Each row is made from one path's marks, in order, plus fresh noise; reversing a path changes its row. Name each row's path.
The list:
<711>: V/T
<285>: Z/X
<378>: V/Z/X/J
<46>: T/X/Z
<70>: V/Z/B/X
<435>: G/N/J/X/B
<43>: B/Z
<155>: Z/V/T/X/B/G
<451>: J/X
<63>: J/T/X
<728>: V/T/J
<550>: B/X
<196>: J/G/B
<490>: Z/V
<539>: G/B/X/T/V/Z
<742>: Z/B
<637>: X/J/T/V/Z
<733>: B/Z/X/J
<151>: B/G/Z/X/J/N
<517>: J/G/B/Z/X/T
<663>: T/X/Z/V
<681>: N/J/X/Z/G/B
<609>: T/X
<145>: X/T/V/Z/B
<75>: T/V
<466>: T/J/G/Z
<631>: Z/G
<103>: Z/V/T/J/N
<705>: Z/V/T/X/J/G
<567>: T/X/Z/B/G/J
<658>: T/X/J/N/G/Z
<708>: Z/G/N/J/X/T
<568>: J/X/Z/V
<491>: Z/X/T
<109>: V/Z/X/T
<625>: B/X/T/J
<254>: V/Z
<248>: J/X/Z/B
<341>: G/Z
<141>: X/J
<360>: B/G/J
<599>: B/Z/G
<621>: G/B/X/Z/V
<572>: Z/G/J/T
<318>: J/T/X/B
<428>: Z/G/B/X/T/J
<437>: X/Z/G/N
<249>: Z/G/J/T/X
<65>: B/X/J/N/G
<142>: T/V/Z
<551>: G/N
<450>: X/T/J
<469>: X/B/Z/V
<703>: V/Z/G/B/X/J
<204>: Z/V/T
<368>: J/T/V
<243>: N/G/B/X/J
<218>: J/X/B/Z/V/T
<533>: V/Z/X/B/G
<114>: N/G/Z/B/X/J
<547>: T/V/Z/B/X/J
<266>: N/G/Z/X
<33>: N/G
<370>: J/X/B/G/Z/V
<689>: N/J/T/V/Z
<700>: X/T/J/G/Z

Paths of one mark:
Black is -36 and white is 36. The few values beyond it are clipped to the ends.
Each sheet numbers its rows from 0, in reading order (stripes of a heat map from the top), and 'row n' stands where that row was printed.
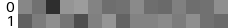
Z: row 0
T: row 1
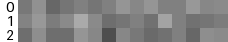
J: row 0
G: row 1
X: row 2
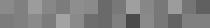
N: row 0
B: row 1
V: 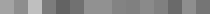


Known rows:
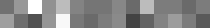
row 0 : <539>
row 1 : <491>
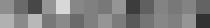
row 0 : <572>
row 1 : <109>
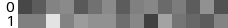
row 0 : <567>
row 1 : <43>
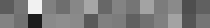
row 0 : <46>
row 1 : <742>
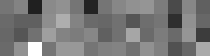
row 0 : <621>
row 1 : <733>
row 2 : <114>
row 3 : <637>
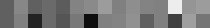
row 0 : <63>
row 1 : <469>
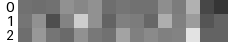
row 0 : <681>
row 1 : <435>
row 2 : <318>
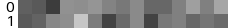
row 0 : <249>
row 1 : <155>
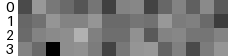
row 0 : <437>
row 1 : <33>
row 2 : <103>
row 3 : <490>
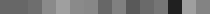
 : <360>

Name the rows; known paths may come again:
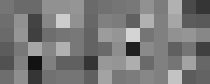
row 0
<681>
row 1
<435>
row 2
<368>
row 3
<151>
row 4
<370>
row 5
<248>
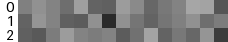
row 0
<218>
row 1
<145>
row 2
<114>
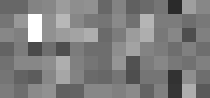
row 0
<360>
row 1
<539>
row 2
<689>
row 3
<75>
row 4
<103>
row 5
<733>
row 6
<703>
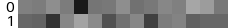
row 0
<70>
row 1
<631>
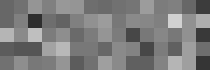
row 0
<33>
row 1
<451>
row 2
<109>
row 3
<428>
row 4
<517>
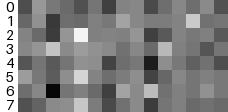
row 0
<437>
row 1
<196>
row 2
<708>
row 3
<341>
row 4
<599>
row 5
<204>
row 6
<568>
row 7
<155>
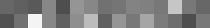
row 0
<266>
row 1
<466>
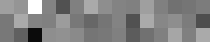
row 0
<254>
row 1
<551>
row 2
<285>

